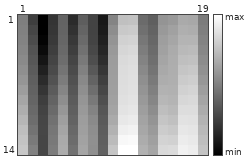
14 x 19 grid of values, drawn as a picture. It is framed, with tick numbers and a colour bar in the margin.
Streaks run downward. The ninth with the lowest average is the top left. There is an overall slope up to the bottom right.
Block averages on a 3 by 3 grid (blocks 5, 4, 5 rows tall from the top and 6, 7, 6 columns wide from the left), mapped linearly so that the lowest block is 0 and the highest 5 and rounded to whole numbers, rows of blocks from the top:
023 | 134 | 245
